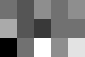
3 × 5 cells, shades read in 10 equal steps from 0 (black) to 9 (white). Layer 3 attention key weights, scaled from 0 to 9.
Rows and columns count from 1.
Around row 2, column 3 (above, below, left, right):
5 9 3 4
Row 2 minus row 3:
6 -1 -7 -1 -4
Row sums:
21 19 26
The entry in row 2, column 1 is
6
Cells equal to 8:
1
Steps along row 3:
up up down up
